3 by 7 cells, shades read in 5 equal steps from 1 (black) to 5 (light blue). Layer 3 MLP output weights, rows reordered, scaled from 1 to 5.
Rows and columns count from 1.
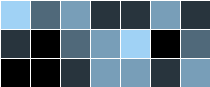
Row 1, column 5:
2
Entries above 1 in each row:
7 5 5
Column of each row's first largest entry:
1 5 4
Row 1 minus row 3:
4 2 2 -2 -2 2 -2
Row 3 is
1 1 2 4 4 2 4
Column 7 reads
2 3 4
